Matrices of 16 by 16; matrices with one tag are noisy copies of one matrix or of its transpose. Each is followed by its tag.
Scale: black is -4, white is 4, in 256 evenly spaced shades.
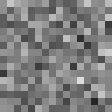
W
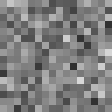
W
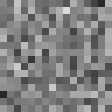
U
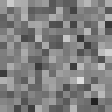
W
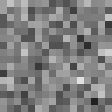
W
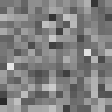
U
